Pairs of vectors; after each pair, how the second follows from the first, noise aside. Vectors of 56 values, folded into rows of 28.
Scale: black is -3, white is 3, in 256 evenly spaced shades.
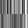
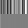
partly zeroed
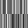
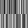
reversed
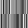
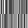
reversed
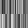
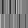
partly zeroed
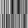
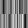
wrapped around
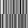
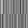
shrunk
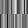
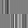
partly zeroed
